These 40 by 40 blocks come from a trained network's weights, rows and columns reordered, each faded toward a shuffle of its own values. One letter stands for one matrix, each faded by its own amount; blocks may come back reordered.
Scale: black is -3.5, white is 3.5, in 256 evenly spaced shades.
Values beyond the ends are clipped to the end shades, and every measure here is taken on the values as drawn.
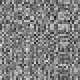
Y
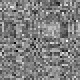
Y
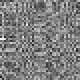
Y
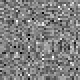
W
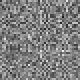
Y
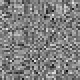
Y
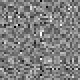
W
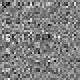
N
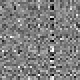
N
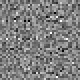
W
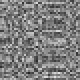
Y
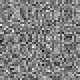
Y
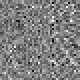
W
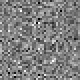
W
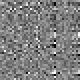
N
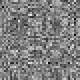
Y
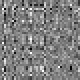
N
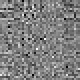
W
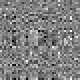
N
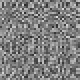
Y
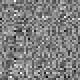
W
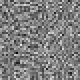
Y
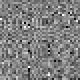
W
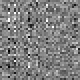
N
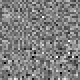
W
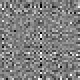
N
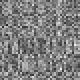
Y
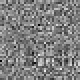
Y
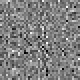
W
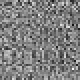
Y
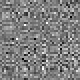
N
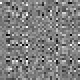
N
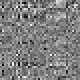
N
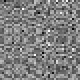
W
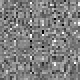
W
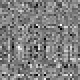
N
